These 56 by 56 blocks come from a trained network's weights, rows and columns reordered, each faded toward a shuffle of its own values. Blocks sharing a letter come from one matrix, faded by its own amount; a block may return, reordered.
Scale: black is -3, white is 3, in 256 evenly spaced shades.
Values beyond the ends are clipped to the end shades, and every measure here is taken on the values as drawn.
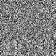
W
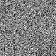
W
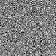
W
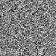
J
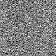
W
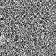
W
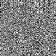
W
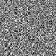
J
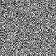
J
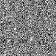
W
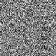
J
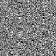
J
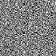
J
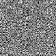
J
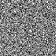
W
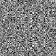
J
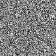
W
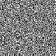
J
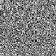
J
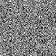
W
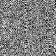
J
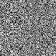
W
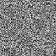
J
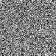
W
